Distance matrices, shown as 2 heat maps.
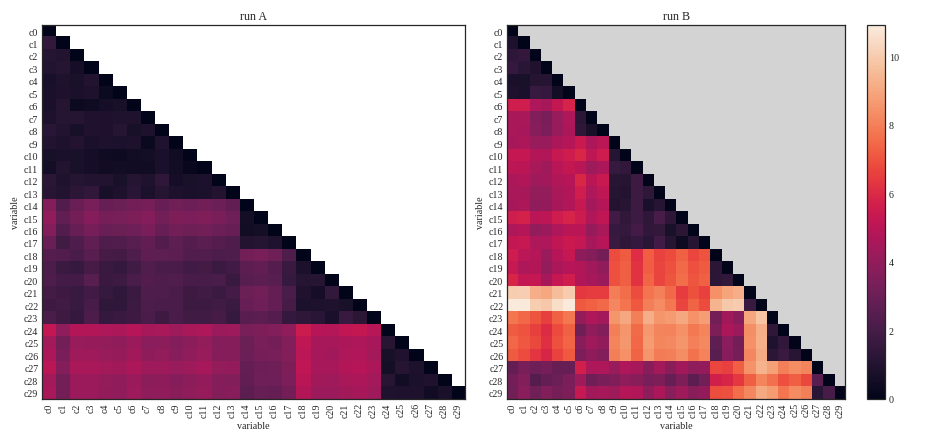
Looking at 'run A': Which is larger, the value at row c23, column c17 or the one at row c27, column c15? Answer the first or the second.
the second
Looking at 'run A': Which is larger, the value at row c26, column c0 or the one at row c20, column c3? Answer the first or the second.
the first
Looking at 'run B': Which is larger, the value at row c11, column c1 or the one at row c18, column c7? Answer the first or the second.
the first
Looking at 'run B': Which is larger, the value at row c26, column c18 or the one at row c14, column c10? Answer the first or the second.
the first
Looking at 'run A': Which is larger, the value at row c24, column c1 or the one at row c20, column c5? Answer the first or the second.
the first
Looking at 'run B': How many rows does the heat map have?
30
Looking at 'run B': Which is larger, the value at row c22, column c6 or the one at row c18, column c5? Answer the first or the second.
the first
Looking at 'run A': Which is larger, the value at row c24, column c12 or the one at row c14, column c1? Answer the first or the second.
the first
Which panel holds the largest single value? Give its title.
run B
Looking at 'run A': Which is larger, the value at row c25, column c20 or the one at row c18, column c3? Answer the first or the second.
the first
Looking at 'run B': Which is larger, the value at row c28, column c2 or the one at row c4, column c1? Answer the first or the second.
the first
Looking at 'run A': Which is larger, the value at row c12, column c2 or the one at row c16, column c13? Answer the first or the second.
the second
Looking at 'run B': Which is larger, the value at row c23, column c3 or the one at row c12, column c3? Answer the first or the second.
the first
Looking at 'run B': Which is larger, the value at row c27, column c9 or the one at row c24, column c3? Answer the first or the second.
the second
